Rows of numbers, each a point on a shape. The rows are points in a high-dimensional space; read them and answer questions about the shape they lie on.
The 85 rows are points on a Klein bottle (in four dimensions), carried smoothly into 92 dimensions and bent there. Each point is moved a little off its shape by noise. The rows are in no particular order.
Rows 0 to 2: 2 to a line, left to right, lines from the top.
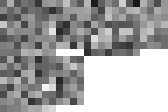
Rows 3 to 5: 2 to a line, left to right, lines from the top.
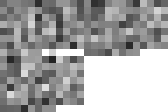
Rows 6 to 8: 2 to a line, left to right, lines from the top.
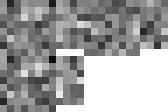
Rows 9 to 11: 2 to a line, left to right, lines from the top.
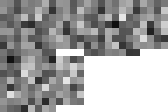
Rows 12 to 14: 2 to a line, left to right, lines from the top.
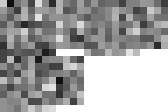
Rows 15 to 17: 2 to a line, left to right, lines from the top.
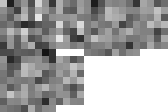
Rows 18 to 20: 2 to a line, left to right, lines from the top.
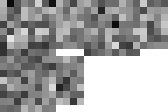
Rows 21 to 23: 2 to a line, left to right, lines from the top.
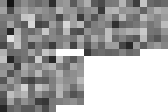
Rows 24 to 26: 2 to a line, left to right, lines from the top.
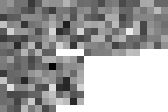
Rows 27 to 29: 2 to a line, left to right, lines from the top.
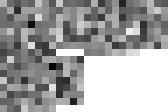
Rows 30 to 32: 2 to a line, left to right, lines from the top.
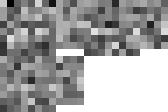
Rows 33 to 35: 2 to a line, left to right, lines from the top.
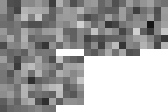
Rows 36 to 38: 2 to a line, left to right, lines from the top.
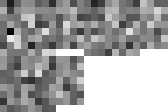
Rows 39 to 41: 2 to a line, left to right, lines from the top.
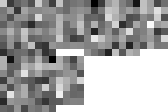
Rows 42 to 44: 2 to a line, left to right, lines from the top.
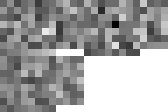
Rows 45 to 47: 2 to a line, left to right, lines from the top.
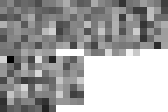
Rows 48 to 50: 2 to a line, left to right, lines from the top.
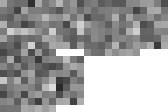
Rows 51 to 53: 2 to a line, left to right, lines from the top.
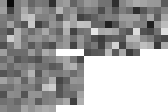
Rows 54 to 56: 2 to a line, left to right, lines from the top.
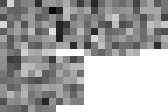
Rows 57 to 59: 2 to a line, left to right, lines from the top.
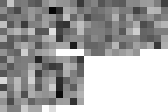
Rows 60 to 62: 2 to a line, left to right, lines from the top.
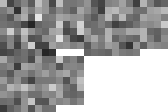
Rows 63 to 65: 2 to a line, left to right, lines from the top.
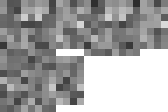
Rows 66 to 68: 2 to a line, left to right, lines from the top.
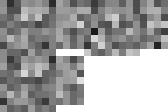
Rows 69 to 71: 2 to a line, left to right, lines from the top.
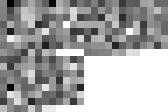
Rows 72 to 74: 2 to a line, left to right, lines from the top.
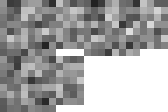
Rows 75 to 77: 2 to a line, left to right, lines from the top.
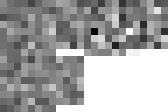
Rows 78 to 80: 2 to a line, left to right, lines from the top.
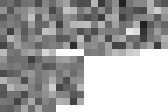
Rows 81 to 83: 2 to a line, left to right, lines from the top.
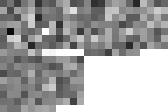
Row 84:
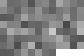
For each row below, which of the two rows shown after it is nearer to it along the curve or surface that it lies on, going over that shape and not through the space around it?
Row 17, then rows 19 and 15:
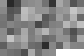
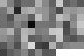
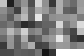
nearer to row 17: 19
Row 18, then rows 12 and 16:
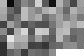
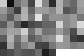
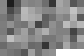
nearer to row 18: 12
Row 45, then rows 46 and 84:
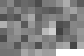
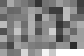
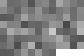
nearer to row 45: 84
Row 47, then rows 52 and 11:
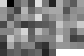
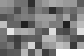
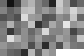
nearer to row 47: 11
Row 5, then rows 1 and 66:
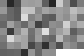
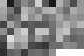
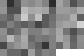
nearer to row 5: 1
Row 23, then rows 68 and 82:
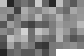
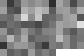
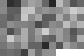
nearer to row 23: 82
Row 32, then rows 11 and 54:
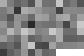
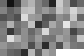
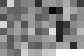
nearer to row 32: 11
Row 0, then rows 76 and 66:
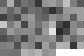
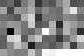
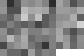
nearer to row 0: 76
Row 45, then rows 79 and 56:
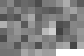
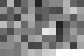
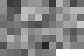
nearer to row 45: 79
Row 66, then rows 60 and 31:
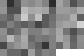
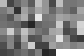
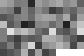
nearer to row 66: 60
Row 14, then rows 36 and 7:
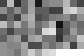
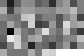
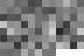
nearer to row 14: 7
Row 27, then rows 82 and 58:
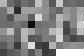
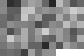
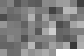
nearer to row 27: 82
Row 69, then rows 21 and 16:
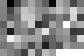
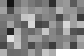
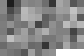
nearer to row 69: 21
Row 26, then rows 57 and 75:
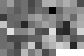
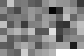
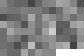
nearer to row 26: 57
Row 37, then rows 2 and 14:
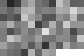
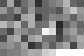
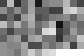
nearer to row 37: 2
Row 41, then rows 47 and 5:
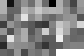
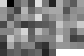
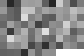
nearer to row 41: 47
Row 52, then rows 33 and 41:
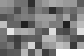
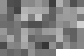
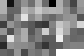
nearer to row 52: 33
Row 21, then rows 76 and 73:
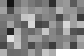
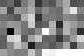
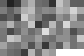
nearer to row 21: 76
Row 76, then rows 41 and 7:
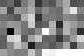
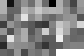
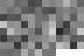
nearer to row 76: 7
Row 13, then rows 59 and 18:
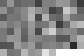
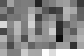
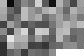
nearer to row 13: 59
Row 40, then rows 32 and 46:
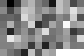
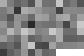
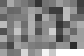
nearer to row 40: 32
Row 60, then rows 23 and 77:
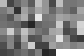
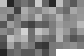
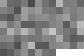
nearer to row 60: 23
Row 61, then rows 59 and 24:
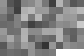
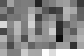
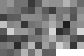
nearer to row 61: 24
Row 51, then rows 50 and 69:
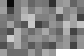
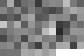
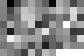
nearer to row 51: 69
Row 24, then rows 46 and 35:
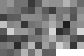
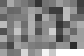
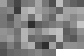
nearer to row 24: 35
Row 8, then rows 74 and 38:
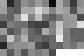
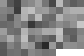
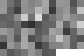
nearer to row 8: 38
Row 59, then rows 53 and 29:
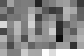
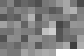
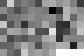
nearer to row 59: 29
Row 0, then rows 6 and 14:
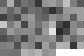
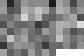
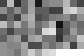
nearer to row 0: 14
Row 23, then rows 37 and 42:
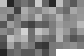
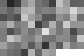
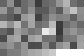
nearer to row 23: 37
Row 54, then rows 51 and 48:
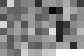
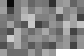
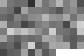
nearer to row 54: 48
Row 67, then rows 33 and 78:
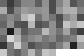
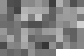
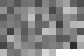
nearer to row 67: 78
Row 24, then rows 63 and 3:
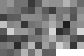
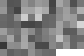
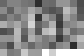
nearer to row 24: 63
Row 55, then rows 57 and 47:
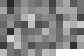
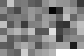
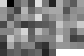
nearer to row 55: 57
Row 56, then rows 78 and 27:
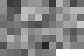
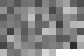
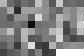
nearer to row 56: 27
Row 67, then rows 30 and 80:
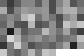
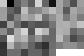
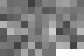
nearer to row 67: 80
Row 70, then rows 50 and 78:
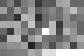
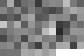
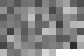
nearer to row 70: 50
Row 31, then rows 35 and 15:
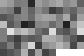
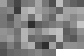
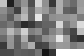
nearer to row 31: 35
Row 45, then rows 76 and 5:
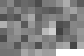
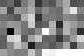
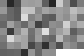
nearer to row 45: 76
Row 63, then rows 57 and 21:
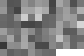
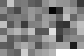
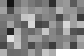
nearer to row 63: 21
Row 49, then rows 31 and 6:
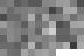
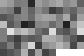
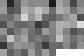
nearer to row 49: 31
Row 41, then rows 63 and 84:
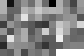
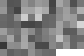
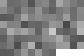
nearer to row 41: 63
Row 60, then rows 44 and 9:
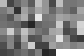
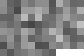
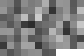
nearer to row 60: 9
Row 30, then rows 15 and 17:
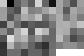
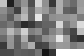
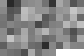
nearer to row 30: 15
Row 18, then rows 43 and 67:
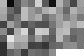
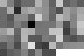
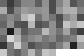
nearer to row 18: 43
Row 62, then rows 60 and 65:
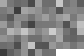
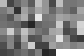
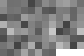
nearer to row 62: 65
